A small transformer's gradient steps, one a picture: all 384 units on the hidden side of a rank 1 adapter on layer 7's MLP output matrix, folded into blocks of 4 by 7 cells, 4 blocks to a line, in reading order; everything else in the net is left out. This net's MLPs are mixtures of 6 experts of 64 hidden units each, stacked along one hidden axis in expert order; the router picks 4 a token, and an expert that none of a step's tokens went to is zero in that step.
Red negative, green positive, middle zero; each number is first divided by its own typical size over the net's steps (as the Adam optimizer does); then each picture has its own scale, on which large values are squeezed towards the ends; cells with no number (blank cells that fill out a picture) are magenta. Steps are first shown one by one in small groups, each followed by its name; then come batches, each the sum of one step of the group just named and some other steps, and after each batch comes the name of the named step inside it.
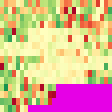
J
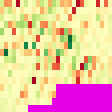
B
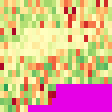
J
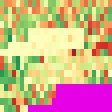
J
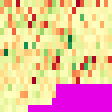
B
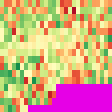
J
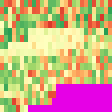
J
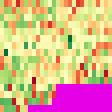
B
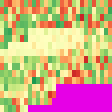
J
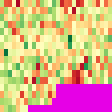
B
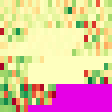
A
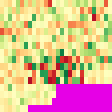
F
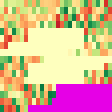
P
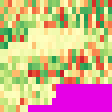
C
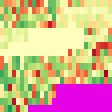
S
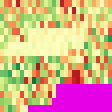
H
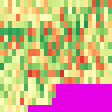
C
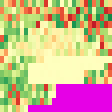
A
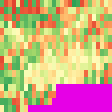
F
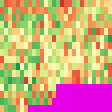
H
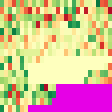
P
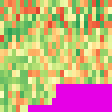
C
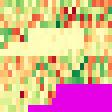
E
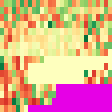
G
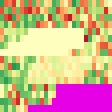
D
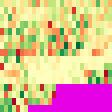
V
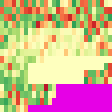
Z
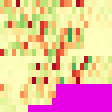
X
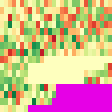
Z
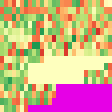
Z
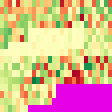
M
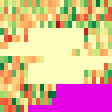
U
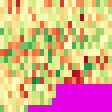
M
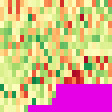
M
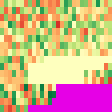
U
